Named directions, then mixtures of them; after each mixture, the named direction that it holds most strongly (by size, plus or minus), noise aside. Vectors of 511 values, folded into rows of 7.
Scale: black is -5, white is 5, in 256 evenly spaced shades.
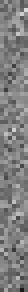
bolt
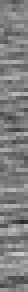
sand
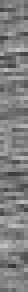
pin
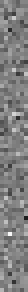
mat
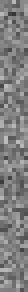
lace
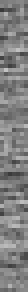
pin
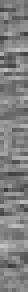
pin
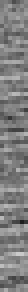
sand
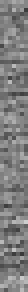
sand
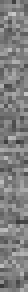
lace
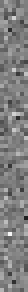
mat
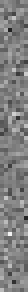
mat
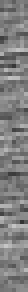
pin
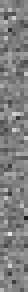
mat
